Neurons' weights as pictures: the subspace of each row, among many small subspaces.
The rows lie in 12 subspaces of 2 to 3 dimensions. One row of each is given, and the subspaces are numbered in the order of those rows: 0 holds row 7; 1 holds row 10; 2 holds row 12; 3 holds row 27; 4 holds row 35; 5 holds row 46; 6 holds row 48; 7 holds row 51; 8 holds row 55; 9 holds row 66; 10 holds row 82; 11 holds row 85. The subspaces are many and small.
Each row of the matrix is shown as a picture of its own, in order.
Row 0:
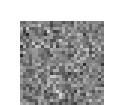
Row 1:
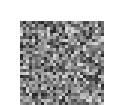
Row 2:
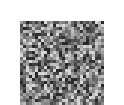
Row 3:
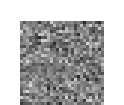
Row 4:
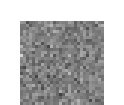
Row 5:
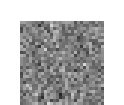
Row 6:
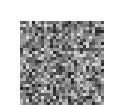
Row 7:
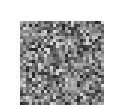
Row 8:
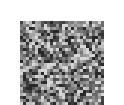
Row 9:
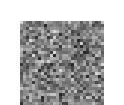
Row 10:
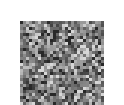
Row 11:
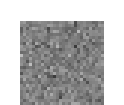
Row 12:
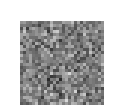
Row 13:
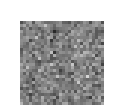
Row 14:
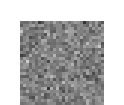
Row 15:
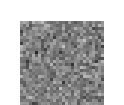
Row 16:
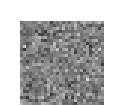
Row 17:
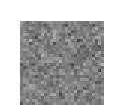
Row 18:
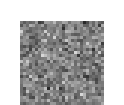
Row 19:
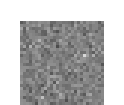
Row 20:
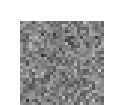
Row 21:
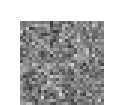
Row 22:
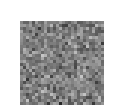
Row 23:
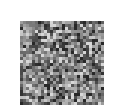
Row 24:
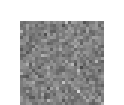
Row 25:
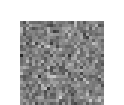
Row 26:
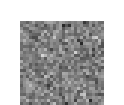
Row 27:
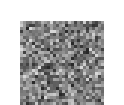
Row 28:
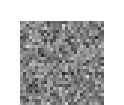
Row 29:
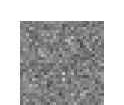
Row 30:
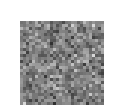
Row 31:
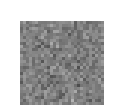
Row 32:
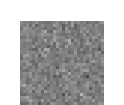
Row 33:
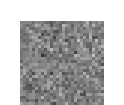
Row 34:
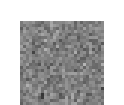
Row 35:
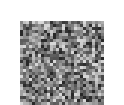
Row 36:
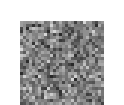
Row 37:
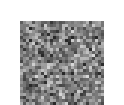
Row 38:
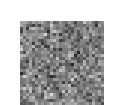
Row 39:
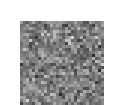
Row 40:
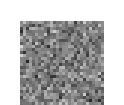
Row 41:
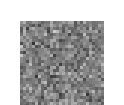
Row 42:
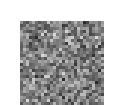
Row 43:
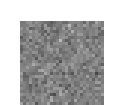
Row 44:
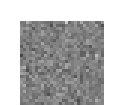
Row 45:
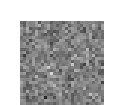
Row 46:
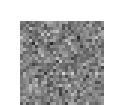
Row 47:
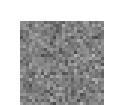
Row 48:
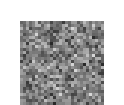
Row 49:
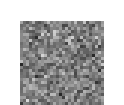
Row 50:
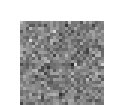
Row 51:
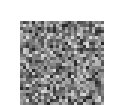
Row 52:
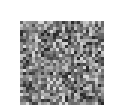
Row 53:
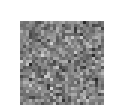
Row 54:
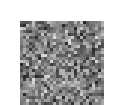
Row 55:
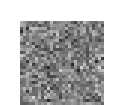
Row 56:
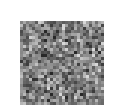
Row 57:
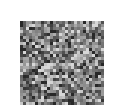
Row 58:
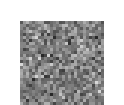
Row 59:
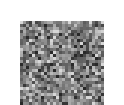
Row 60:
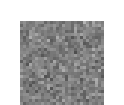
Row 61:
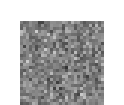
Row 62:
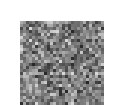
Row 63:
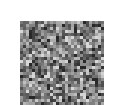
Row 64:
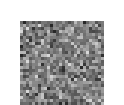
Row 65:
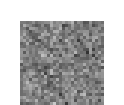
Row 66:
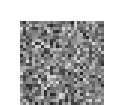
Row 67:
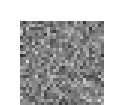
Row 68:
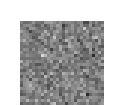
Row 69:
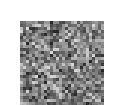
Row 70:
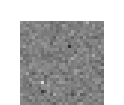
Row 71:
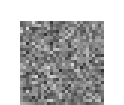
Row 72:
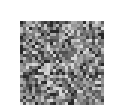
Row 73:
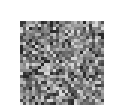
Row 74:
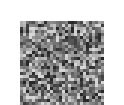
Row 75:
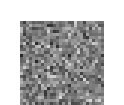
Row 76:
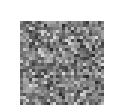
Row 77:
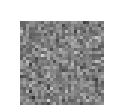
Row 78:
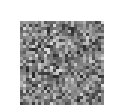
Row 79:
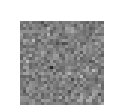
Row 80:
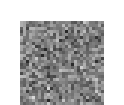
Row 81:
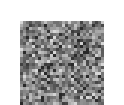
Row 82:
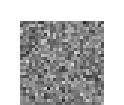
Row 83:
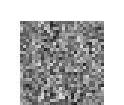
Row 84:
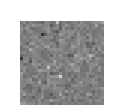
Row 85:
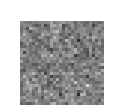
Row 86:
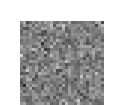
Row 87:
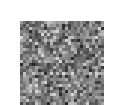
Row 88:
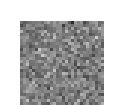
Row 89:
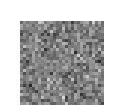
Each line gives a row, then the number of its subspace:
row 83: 4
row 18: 10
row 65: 11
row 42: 1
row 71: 8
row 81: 7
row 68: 11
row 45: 6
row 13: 7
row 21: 11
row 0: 2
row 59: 7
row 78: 0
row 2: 0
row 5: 4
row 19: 2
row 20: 1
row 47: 8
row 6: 7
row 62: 5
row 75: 9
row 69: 8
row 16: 4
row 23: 4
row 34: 4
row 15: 4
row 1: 0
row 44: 0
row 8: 3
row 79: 0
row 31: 9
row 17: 1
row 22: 7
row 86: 0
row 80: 8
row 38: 10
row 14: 10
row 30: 6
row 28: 5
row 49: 1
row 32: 0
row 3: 4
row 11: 9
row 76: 3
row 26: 11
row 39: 1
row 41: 2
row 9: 7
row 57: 3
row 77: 8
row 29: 3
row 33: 11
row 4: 0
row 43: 5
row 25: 9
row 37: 3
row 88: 3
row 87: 5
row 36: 10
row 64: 4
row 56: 10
